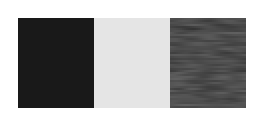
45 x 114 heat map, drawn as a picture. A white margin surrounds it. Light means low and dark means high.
It is made of 1 by 3 panels. Panel 1,1: very high, flat. Panel 1,2: very low, flat. Panel 1,3: high, streaked across, faint in contrast.
